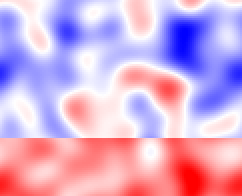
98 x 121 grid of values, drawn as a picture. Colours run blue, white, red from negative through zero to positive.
Stripes: none. Lone odd cells: none. Average level on the scale: 50%. Ninth with the highest average: bottom right. Seam: horizontal, 70% of the way down, the bottom part higher. Ninth with the lowest average: top right.
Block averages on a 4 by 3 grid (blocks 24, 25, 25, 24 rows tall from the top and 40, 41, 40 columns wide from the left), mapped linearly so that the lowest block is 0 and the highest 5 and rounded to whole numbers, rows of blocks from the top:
1 1 0 / 0 2 0 / 2 2 2 / 4 4 5
